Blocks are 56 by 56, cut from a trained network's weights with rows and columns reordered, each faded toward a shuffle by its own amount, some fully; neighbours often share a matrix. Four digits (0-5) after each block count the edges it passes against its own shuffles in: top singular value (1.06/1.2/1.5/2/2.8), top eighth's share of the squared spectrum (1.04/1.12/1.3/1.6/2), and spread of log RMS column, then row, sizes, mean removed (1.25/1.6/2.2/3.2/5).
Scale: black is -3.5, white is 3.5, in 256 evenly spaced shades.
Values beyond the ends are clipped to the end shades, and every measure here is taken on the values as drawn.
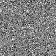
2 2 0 0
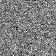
0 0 0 0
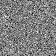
0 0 0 0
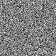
1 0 0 0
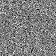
1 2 1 0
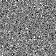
0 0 0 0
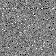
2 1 0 1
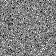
0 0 0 0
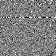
3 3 0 2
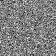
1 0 0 0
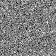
0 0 0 0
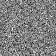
1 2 0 0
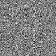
3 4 2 1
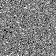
0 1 0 0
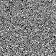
1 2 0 0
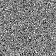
1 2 0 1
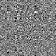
3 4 2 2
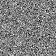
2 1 0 0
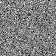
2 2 0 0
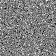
0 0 0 0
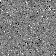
0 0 0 0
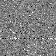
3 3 0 1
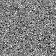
1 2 0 0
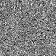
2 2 0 0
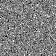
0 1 0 0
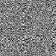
3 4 2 2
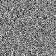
3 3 1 1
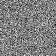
2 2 0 0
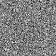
2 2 0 0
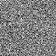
3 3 1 1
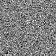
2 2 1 0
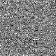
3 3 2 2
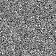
1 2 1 0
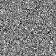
2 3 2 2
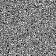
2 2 0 0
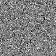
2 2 0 1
